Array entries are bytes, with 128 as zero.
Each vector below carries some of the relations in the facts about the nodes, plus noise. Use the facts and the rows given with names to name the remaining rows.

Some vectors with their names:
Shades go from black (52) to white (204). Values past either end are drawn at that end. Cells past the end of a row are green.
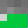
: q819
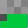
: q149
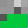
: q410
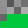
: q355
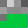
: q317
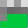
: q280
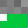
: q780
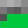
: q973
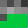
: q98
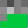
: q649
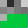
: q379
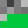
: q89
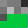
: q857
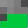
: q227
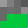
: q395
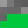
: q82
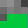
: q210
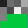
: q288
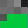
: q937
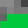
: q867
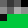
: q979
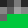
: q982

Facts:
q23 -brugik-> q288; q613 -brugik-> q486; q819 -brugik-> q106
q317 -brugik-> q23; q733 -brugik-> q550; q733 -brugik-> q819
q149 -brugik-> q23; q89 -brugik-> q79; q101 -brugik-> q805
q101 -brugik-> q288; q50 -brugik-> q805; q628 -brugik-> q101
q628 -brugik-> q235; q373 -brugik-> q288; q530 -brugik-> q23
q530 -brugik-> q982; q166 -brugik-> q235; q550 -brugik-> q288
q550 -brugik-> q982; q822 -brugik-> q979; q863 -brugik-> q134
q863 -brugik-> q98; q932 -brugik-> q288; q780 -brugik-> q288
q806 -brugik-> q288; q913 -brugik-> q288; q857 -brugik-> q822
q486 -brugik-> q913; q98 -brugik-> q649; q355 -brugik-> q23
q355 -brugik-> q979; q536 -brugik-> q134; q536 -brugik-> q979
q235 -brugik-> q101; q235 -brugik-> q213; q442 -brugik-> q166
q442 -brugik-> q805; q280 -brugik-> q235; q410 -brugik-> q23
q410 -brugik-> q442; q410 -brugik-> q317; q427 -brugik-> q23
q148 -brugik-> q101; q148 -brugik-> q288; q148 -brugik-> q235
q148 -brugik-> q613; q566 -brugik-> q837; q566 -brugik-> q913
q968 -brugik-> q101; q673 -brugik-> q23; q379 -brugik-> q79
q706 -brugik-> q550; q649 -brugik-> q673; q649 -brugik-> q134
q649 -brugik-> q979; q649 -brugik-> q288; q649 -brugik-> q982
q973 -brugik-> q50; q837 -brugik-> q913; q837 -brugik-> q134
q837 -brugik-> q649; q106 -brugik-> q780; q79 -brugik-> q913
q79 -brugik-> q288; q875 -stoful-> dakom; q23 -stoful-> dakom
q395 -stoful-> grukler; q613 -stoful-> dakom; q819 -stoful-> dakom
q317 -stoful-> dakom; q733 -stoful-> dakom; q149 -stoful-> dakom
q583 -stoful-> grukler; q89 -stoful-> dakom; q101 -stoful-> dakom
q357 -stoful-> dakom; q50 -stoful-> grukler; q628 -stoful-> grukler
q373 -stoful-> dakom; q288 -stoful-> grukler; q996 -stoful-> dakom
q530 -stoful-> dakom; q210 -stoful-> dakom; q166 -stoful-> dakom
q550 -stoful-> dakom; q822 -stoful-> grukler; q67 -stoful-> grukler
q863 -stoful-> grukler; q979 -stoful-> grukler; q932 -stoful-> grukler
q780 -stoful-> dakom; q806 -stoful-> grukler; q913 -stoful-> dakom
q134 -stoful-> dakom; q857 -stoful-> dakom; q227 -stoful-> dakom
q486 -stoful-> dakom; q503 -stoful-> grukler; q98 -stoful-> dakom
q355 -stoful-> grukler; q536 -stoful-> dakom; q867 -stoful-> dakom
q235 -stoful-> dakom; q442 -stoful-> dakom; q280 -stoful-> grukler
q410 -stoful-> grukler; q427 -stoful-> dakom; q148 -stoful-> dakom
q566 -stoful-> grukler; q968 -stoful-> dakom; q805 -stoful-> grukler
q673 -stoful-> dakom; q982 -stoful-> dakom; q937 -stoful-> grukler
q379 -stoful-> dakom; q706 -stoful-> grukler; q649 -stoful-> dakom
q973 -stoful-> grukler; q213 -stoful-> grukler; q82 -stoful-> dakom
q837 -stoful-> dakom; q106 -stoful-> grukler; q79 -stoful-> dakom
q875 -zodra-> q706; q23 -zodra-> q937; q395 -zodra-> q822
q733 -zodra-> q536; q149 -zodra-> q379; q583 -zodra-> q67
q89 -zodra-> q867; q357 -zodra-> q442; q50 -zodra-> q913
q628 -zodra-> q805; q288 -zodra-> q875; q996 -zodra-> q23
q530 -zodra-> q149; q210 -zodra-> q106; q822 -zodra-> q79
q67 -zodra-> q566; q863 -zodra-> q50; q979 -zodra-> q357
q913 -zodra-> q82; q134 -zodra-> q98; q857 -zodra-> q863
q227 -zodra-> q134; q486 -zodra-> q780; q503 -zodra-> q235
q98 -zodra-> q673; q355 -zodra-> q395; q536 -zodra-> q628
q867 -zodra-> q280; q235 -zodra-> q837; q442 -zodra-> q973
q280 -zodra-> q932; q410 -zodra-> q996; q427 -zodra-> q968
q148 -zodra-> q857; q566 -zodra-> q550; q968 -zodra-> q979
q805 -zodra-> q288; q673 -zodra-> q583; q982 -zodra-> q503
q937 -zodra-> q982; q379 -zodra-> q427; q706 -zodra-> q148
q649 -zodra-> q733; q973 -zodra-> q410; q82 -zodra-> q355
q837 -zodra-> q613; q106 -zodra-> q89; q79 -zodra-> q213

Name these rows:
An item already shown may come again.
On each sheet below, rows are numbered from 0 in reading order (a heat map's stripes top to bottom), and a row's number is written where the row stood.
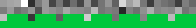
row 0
q148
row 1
q23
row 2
q98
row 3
q566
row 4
q235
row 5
q649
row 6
q837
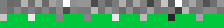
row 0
q486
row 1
q613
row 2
q166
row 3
q863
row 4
q613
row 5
q89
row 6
q805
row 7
q106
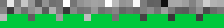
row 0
q101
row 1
q355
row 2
q213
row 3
q148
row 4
q968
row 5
q822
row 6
q973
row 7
q442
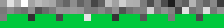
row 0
q628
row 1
q442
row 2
q673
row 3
q79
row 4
q442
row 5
q536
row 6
q288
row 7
q536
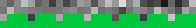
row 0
q706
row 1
q357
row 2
q106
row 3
q733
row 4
q50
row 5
q134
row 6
q913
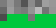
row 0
q875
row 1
q530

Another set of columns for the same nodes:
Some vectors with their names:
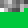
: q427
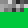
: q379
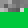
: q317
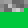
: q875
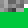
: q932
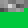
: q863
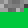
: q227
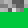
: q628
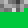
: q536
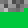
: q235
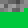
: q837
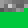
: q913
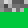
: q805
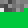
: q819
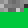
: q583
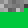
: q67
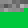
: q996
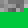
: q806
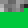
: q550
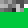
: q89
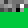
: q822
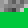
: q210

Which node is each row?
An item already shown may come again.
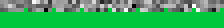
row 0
q863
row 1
q973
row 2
q280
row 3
q379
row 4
q706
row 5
q968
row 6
q89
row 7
q530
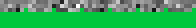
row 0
q355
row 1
q673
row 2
q857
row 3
q79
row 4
q98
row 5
q486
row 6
q913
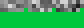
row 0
q863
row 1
q805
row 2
q50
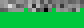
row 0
q863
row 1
q213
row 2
q982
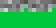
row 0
q410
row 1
q23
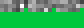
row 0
q979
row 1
q566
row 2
q357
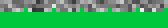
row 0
q875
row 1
q106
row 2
q649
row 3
q288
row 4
q442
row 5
q733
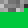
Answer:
q673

